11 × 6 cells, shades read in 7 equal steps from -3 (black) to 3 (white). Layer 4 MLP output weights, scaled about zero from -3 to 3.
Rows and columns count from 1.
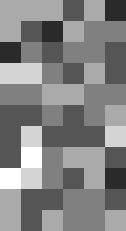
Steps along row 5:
same up same down same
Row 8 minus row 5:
-1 3 -1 0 1 -1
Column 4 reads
-1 1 0 -1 1 -1 -1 1 -1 0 0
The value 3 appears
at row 8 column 2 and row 9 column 1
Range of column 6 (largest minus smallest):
4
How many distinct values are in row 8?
4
